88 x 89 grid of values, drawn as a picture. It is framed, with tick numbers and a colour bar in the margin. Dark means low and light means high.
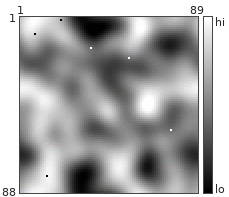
Six lone cells stand out: three far higher and three far lower than their neighbours. The histogram is bell-shaped. The ninth with the lowest average is the top middle.
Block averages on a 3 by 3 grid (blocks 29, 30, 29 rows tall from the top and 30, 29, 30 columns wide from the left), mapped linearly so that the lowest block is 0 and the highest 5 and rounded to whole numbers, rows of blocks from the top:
3 0 2 | 5 2 4 | 4 3 1
